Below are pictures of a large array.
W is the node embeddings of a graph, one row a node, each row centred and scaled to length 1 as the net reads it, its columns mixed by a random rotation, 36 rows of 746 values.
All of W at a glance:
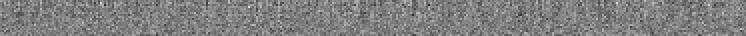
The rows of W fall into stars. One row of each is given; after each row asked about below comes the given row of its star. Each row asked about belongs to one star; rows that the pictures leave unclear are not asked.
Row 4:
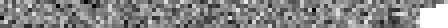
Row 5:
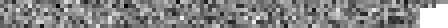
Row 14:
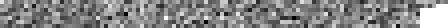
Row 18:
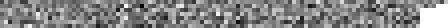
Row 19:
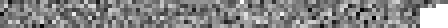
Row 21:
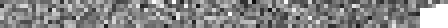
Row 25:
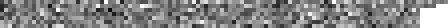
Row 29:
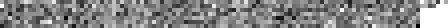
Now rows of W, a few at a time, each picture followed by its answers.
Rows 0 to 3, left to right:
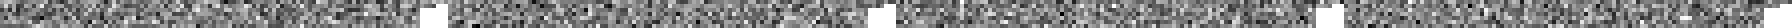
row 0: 29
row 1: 4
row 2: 5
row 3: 5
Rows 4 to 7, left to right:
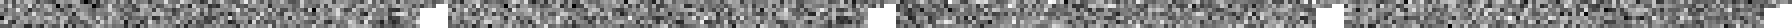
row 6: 29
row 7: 21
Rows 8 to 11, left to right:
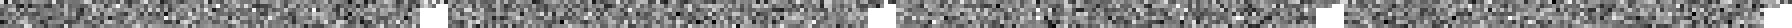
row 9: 4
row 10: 5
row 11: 14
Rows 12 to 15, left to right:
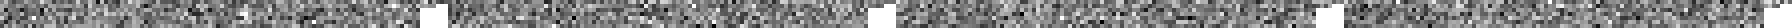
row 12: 19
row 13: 25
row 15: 29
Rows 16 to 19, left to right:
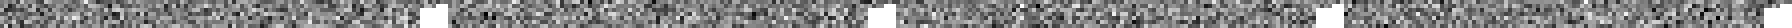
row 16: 19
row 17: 5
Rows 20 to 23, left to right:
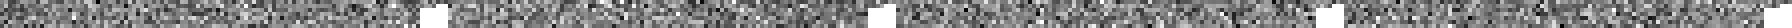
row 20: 19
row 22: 29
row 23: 25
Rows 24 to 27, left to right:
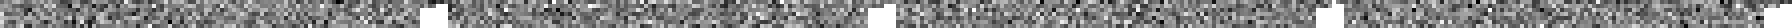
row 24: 4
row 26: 21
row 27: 19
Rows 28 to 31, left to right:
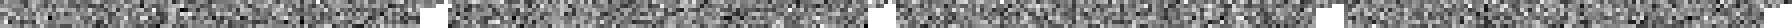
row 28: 18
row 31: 18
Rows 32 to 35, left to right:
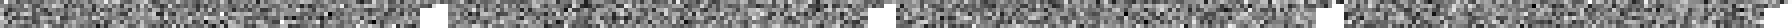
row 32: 14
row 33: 18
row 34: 4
